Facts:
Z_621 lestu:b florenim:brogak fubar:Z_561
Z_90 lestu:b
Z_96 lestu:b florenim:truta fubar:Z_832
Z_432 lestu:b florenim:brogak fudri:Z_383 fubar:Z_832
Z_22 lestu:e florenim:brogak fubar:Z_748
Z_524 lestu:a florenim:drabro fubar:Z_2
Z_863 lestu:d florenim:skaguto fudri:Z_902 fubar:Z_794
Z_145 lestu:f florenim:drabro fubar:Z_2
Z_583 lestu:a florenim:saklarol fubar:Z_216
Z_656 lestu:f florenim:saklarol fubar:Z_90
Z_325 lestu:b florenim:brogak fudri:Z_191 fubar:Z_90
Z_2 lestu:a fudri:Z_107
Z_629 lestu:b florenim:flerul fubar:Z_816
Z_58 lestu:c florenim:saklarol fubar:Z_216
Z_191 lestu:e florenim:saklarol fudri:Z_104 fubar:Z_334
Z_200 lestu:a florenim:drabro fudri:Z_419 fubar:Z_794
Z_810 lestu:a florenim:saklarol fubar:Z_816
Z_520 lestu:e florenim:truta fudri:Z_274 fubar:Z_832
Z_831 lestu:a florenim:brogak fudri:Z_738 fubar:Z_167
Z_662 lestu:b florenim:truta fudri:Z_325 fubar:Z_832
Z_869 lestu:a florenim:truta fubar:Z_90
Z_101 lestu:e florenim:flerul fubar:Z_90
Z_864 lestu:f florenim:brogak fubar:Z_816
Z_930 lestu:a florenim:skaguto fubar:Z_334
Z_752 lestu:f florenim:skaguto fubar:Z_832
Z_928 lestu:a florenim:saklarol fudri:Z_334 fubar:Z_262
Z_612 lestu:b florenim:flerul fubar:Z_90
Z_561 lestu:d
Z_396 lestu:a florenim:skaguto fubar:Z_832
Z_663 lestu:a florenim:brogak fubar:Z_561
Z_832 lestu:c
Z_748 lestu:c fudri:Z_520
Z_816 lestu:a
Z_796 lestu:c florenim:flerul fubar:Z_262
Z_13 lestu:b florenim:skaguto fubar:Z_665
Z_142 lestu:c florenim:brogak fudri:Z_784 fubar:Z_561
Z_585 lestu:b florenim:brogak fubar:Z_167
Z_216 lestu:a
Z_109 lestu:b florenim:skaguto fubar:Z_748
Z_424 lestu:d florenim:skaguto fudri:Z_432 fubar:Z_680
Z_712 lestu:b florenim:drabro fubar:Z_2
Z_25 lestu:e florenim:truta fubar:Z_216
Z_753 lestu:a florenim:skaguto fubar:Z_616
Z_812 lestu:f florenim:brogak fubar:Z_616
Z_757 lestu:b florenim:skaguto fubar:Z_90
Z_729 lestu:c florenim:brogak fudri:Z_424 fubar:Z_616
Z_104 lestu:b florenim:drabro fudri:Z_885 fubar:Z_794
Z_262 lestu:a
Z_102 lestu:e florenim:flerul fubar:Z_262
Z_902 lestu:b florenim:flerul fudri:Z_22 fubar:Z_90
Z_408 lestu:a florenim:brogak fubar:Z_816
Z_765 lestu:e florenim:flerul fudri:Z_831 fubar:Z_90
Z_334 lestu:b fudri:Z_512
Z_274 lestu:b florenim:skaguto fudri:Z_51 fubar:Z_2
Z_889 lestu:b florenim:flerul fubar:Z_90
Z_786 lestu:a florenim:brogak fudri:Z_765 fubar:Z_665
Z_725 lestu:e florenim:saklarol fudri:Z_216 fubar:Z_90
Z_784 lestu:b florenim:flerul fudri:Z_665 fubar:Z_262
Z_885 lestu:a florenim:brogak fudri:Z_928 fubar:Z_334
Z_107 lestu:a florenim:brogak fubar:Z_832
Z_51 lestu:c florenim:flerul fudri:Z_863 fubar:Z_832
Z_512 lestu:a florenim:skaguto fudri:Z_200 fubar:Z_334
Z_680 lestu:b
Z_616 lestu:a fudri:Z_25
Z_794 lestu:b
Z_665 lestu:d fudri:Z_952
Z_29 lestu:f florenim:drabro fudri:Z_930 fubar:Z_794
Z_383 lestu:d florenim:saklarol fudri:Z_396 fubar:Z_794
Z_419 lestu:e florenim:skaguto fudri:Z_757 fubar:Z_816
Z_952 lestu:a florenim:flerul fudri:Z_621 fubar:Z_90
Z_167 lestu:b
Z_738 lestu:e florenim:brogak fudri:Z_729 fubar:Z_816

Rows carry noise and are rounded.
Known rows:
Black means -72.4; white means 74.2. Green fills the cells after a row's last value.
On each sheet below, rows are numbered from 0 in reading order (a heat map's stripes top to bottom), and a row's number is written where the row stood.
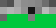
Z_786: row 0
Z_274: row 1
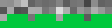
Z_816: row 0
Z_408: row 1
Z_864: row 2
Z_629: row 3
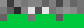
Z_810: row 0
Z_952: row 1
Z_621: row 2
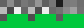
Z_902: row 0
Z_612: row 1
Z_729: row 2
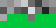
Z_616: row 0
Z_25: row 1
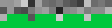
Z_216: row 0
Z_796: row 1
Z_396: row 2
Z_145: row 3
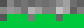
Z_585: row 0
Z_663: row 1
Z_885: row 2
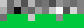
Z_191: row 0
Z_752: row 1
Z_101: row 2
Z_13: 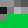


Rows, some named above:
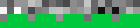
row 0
Z_765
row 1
Z_512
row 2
Z_738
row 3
Z_191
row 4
Z_274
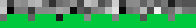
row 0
Z_725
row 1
Z_104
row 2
Z_662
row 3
Z_512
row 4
Z_656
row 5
Z_902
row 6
Z_432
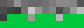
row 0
Z_58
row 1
Z_22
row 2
Z_863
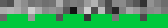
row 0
Z_786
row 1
Z_102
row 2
Z_928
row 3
Z_325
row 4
Z_712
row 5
Z_142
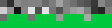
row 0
Z_520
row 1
Z_952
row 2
Z_524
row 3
Z_383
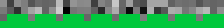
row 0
Z_583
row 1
Z_107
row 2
Z_725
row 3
Z_810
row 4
Z_191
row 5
Z_832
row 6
Z_408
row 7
Z_107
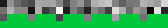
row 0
Z_51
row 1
Z_832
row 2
Z_869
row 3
Z_748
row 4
Z_864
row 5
Z_90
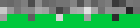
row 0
Z_22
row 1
Z_784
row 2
Z_424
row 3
Z_812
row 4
Z_96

